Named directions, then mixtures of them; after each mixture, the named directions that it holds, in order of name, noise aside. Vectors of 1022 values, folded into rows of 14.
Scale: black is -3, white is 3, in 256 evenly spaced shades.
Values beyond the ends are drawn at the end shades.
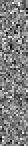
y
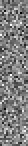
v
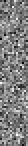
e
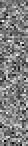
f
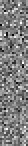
e, v, y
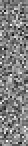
v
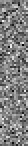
f, y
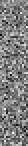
f, v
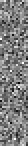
e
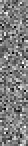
e, v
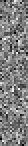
e, y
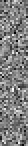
e, v, y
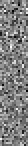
v, y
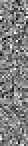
e, y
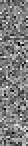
e, f, v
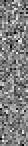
e, v, y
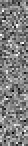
f, v, y
